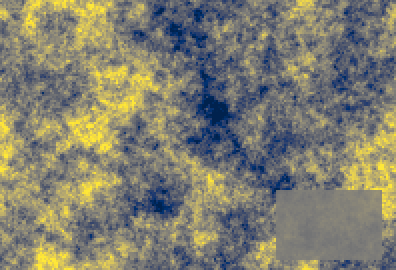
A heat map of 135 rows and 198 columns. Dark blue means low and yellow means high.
The halves do not mirror each other. There are no regular stripes. The bottom right is the calmest part. An odd patch, calmer than its surroundings, sits in the bottom right.
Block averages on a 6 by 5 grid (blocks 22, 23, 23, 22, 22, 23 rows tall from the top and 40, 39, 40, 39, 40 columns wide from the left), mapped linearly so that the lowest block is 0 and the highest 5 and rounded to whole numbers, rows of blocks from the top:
4 4 0 3 2
3 5 1 2 1
3 5 0 1 2
4 3 2 1 5
4 2 2 2 4
4 3 2 3 2
